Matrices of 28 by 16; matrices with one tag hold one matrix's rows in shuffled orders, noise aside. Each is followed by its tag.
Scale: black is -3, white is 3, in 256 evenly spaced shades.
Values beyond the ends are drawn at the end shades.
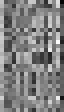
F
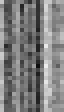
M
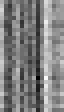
M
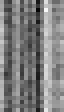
M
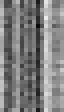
M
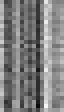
M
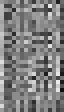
F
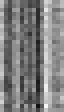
M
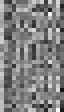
F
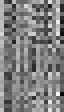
F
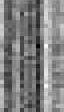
M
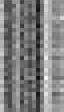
M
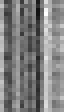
M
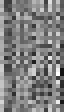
F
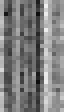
M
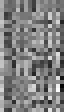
F
